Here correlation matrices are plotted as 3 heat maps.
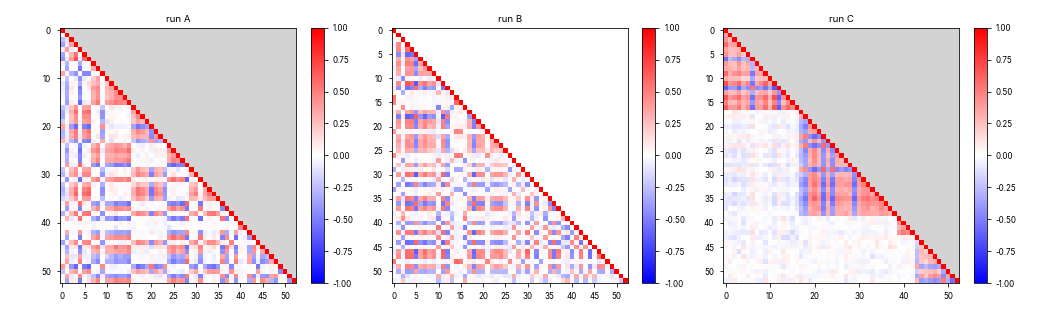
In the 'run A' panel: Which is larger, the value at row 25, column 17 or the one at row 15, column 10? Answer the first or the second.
the second
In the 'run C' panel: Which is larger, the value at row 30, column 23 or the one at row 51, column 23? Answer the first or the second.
the first
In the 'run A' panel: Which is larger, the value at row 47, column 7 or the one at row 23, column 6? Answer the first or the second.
the first
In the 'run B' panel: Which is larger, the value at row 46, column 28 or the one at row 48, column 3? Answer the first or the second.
the first
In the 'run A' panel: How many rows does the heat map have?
53
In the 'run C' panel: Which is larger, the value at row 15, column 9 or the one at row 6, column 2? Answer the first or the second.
the first
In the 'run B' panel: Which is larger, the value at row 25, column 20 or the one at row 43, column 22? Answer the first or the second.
the first
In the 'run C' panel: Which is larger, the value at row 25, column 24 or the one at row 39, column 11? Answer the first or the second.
the second
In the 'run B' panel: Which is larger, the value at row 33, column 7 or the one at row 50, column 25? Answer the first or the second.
the first
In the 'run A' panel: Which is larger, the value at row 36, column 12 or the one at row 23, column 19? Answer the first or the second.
the second
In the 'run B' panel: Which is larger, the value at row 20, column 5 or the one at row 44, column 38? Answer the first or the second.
the second
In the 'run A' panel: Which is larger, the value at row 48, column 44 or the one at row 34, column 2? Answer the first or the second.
the second
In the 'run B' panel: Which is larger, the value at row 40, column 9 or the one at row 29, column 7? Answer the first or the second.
the second
